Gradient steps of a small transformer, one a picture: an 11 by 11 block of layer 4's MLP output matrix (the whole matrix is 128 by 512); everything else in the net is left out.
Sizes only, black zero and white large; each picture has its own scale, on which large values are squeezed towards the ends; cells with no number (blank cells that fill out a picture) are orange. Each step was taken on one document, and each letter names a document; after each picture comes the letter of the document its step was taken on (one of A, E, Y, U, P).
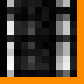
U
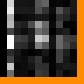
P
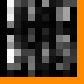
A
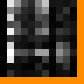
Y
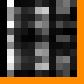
P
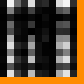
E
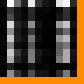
E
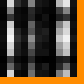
E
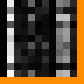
A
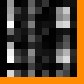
A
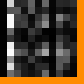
Y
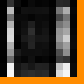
U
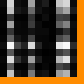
E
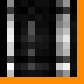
U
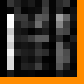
Y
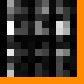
Y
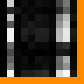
U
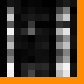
U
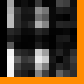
P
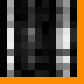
U
